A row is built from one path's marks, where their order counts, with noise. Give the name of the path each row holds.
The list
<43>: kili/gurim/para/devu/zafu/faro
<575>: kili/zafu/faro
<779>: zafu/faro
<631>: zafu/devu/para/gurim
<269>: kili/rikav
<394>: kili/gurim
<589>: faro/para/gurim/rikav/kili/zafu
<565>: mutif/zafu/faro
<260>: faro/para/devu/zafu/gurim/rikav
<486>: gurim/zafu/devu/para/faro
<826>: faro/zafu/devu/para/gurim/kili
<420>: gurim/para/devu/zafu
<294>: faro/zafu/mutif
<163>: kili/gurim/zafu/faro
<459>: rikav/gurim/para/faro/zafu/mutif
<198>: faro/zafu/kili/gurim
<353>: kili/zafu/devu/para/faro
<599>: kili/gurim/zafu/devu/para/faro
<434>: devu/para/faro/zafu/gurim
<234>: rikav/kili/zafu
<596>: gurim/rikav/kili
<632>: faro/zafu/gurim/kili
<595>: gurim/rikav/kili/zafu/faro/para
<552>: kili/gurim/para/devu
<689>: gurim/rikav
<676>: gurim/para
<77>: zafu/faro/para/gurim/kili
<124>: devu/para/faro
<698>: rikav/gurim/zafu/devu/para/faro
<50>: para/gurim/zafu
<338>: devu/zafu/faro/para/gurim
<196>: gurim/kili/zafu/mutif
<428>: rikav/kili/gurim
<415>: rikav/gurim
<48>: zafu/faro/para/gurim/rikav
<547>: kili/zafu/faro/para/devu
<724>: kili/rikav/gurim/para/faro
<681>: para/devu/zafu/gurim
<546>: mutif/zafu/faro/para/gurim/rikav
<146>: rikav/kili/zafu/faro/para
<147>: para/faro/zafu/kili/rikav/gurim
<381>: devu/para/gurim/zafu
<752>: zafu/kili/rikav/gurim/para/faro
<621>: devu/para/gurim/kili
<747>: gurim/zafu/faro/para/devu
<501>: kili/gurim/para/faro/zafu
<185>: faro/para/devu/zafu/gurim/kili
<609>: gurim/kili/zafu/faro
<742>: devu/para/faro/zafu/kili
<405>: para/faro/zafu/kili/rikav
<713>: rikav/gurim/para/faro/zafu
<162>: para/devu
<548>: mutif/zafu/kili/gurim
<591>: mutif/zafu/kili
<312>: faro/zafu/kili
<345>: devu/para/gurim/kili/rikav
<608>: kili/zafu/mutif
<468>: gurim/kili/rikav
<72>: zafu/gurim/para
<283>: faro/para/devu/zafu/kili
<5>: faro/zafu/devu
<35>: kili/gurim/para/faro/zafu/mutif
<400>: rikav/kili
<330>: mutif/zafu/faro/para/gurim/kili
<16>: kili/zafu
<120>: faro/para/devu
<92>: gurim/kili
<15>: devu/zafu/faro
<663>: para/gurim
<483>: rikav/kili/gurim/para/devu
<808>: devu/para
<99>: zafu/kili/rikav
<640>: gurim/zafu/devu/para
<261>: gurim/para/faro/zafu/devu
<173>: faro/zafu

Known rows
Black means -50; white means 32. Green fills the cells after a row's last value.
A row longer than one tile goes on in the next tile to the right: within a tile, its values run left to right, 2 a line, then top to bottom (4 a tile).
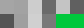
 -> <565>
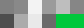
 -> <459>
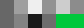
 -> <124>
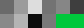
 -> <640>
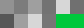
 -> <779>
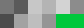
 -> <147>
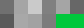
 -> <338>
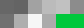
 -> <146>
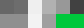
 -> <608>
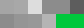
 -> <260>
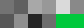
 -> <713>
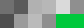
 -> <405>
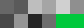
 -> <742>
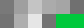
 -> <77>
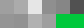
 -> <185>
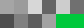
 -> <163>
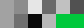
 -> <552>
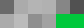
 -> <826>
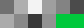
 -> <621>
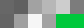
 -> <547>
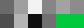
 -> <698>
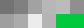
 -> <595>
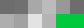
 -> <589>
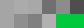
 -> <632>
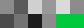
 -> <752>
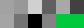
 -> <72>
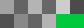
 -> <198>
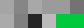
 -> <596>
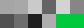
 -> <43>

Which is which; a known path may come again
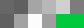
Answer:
<547>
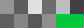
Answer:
<591>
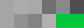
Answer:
<632>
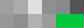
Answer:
<185>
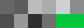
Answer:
<742>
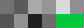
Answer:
<713>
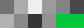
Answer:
<621>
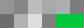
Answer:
<48>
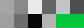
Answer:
<552>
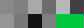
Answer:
<420>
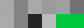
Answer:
<596>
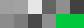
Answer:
<681>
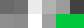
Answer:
<608>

